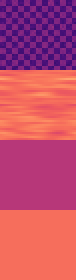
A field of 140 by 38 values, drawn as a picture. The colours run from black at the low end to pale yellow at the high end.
The table splits into 4 rows of 1 panel. Panel 1,1: low, checkered. Panel 2,1: high, streaked across, faint in contrast. Panel 3,1: middling, flat. Panel 4,1: high, flat.
